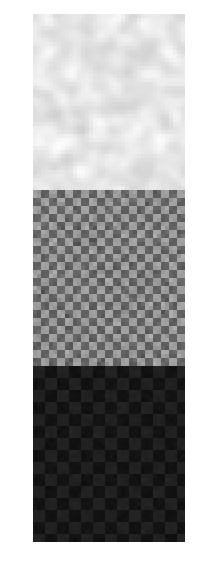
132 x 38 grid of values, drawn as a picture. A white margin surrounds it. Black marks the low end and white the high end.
It is made of 3 by 1 panels. Panel 1,1: very high, blotchy, faint in contrast. Panel 2,1: middling, checkered, strong in contrast. Panel 3,1: very low, checkered, faint in contrast.
